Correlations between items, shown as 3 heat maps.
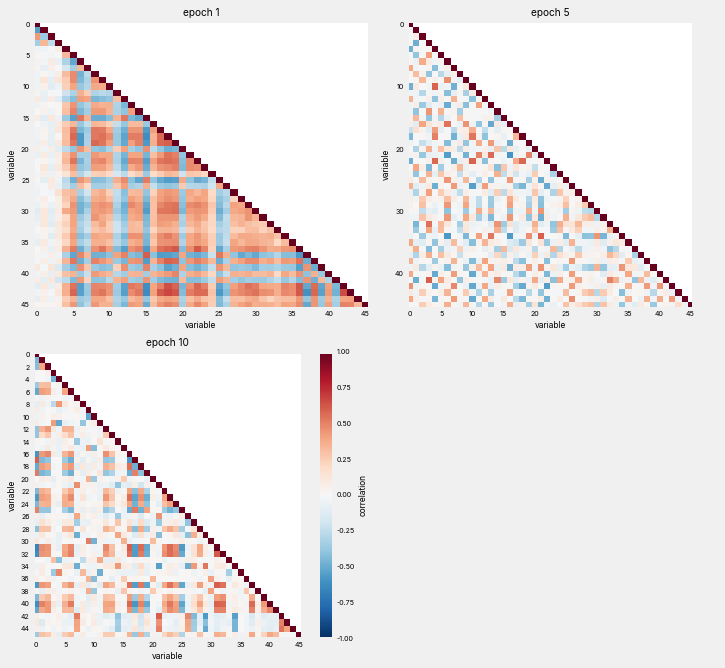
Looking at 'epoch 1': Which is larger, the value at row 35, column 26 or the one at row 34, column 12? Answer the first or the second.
the first
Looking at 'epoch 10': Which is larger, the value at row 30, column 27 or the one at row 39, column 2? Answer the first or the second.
the second
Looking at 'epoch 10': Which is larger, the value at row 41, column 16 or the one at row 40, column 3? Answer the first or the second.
the first
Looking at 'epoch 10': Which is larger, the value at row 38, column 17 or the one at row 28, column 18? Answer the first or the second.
the second
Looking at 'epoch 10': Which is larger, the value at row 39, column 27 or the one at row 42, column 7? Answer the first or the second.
the second
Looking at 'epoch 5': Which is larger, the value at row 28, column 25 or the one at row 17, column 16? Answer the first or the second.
the first
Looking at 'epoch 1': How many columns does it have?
46
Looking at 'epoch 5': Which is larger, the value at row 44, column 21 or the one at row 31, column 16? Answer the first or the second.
the second
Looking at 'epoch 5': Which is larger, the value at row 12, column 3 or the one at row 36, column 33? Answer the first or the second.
the first
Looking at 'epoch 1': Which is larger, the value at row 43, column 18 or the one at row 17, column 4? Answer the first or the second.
the first
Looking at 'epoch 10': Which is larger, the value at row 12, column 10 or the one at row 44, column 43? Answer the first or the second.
the second
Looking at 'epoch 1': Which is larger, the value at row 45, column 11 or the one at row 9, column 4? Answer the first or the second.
the second
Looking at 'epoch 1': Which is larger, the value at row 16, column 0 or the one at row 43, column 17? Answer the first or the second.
the second
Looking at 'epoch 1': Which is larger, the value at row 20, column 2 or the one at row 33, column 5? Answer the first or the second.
the second
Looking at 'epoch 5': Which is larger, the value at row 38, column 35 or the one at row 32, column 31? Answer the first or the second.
the first
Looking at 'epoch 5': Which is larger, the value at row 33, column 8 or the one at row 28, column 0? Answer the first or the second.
the second
